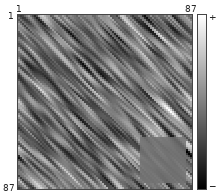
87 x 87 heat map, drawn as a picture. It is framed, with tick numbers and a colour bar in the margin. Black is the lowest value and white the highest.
Odd patch: calmer, in the bottom right. Calmest part: bottom right. Histogram: bell-shaped. Odd rows or columns: none. Grain: diagonal, down to the right. Mirror symmetry: none. Slope: none.
